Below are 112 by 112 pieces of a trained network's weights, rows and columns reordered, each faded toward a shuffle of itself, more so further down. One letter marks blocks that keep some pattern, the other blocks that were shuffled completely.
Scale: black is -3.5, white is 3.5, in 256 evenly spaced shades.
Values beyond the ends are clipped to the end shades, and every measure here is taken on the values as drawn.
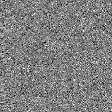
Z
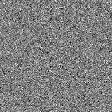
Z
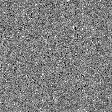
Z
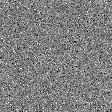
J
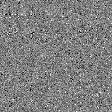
Z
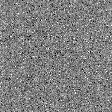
Z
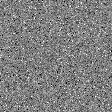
J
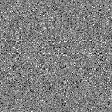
Z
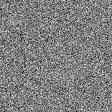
J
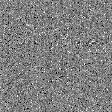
Z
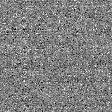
Z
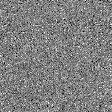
Z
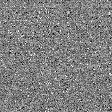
Z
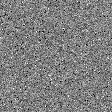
J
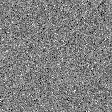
J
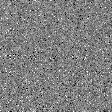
Z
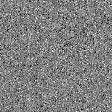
Z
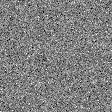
J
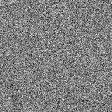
Z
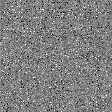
Z
